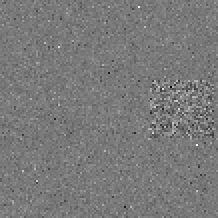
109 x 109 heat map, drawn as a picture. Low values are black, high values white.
The halves do not mirror each other. No regular stripes run through it. Overall the values sit about 50% of the way up the scale. In the middle right lies a patch that is rougher than the rest. A few values lie far out on both sides of the bulk. The texture is fine-grained noise. Values change most from cell to cell in the middle right.
